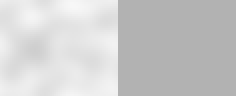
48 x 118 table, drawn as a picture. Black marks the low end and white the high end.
The table splits into one row of 2 panels. Panel 1,1: very high, smooth, faint in contrast. Panel 1,2: high, flat.
